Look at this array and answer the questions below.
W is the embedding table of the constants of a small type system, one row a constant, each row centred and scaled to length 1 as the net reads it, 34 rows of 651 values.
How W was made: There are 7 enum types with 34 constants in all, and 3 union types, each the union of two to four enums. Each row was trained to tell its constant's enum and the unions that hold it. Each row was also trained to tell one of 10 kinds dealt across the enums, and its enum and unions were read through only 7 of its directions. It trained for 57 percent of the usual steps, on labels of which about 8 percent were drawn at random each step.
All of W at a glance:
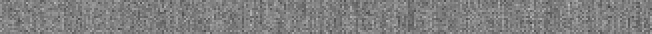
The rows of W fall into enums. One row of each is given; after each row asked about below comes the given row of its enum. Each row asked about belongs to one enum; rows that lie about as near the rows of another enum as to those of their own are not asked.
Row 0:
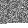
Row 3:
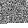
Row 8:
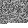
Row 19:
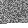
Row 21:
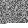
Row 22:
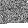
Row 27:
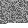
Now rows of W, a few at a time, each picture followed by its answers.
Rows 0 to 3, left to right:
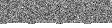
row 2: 22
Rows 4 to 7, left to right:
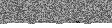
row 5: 0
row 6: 19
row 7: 0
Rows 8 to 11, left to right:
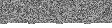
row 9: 8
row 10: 8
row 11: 19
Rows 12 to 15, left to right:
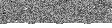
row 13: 21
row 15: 22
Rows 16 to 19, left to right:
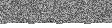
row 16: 21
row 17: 8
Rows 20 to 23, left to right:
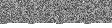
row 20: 27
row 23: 27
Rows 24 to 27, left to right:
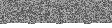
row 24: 19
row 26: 22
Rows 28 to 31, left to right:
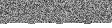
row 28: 8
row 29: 3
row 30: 0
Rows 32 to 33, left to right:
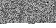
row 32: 22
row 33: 0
